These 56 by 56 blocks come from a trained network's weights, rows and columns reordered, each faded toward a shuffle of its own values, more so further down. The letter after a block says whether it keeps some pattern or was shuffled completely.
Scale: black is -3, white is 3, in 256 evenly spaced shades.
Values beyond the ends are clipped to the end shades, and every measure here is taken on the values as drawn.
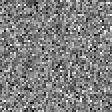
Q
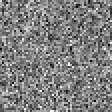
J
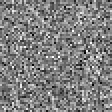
J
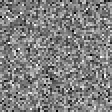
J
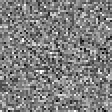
Q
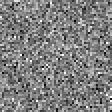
Q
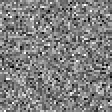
Q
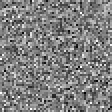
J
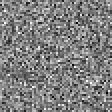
J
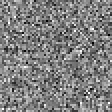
J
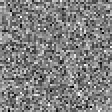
Q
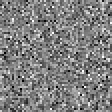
J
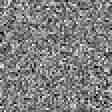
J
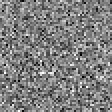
J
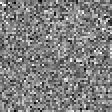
J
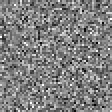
Q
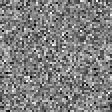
Q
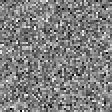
Q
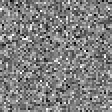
J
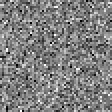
Q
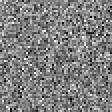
Q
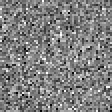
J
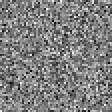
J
